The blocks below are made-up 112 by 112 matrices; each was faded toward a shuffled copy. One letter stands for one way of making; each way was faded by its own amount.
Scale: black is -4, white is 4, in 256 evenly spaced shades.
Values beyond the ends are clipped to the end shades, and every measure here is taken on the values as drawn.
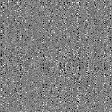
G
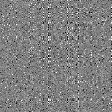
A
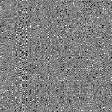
G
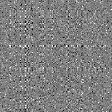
A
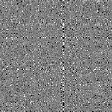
A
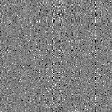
A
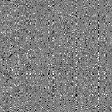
A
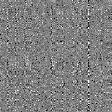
A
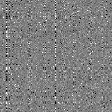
A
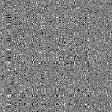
A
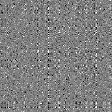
A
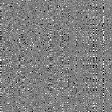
A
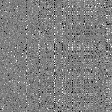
A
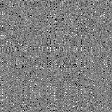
G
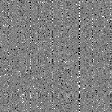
A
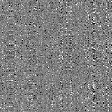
G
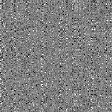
G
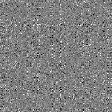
G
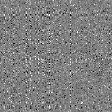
A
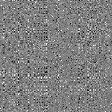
A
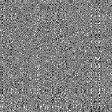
A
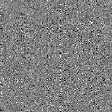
G
